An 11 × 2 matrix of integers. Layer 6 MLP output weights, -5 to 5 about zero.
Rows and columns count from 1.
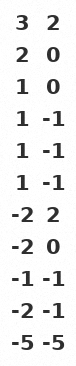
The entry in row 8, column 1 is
-2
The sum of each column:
-3 -6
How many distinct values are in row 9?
1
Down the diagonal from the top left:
3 0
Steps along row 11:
same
